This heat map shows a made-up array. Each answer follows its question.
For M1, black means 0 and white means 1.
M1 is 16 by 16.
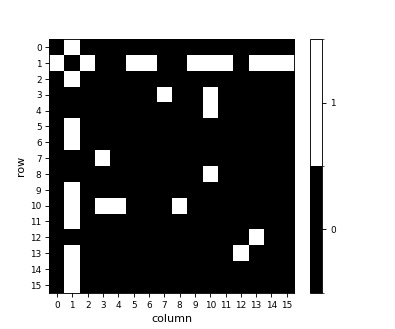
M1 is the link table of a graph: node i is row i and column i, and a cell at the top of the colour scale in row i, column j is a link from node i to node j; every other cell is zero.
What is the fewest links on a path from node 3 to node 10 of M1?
1
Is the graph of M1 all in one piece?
yes
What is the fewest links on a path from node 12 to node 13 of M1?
1
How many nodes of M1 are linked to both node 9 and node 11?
1
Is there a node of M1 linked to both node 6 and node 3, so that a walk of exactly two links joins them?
no
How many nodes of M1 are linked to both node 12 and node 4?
0
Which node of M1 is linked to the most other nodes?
node 1
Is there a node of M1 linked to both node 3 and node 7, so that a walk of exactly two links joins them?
no
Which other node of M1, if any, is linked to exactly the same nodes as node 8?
node 4
